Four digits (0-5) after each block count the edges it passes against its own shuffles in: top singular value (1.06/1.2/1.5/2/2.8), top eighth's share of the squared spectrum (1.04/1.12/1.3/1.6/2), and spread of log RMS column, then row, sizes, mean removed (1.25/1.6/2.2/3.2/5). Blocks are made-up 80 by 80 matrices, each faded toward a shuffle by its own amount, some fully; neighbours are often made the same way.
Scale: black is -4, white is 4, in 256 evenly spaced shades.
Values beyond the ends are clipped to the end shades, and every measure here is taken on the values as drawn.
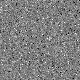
1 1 0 0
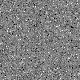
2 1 0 0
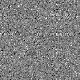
3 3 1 1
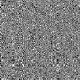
4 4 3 2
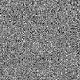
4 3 2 1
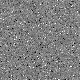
0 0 0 0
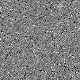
0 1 1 0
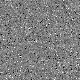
0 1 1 0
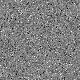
0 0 0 0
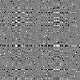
5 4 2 3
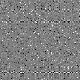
4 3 1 2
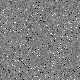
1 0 0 0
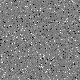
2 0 0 0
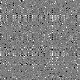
4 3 2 2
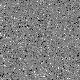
3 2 0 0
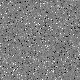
0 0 0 0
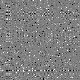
4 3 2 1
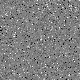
2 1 0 0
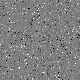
1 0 0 0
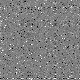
4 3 1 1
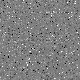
2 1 0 0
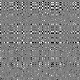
5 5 3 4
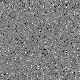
2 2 0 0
